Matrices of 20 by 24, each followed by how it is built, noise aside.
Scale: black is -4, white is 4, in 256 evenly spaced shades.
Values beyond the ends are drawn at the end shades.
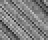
Toeplitz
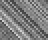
Toeplitz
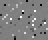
sparse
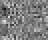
low rank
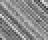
Toeplitz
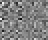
low rank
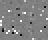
sparse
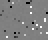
sparse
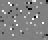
sparse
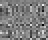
low rank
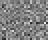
low rank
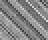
Toeplitz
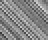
Toeplitz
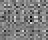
low rank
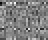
low rank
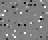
sparse
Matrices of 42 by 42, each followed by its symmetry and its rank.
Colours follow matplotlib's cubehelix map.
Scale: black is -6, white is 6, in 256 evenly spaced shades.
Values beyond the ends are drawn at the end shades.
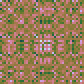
symmetric, rank three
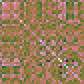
symmetric, rank five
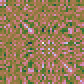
symmetric, rank five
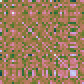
symmetric, rank five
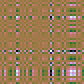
symmetric, rank one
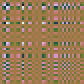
symmetric, rank one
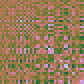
symmetric, rank three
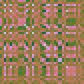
symmetric, rank three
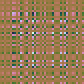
symmetric, rank one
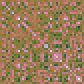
symmetric, rank five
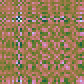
symmetric, rank three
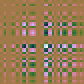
symmetric, rank one
